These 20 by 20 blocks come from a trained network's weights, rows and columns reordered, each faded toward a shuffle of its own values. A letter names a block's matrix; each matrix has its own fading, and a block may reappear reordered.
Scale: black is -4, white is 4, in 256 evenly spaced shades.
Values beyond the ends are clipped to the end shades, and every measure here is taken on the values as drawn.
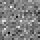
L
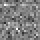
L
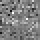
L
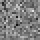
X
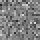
X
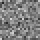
X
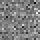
L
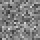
X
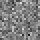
X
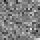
X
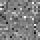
L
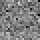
L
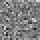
X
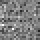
L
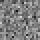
X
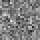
X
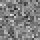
X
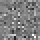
L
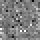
L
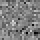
L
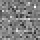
L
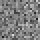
X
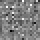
L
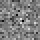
L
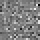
L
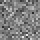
X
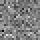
L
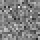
X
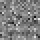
L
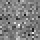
L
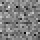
L
